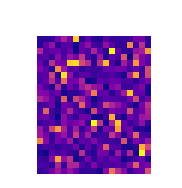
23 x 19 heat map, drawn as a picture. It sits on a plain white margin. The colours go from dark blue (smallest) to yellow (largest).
Mirror symmetry: none. Average level on the scale: 20%. Grain: fine. Seam: none. Stripes: none. Histogram: skewed, a long tail of high values.
